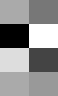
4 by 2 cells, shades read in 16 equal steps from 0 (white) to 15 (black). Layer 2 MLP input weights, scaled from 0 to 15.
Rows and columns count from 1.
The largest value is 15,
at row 2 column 1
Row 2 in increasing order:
0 15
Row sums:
13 15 13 11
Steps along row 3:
up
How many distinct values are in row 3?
2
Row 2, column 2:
0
